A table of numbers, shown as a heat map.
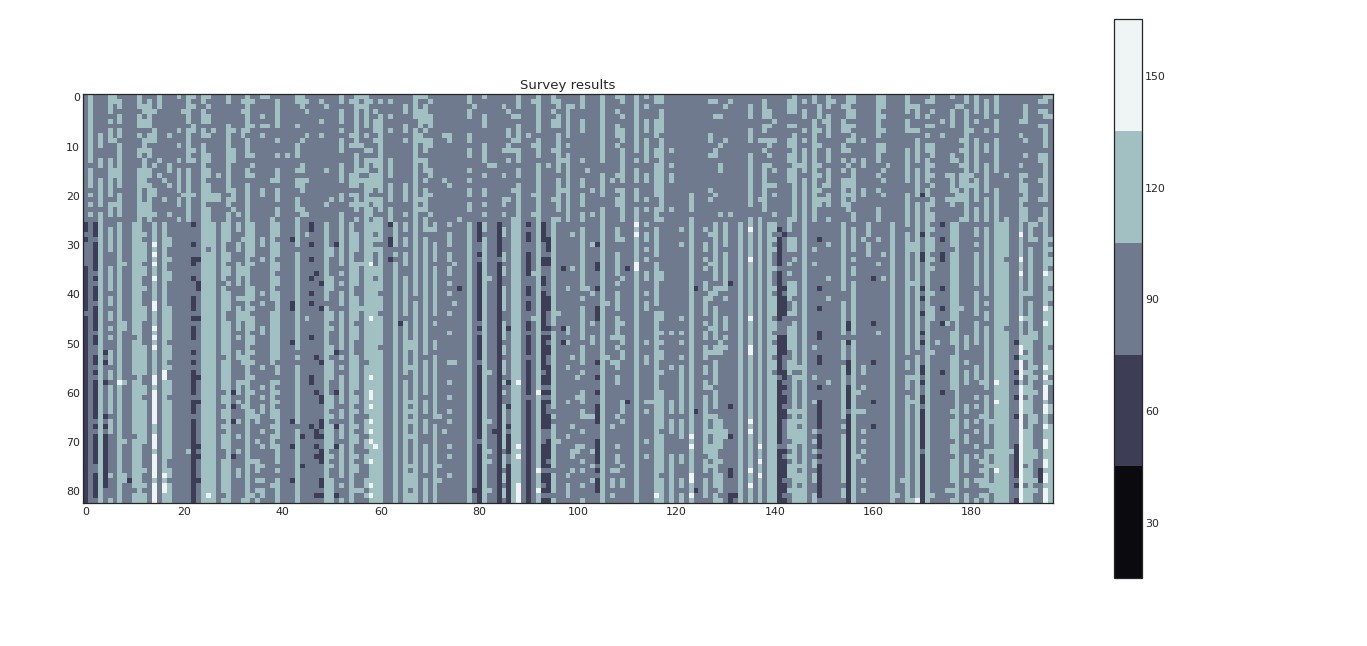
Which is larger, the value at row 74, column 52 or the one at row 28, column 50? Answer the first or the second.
the first
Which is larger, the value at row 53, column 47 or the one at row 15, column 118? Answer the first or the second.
the second
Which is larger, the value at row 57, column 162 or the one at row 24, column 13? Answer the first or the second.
the second
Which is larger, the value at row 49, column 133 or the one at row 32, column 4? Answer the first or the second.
the first
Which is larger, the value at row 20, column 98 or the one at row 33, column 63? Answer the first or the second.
the first
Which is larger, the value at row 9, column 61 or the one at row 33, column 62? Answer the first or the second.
the first
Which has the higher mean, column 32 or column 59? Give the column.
59
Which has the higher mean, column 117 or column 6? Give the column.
117
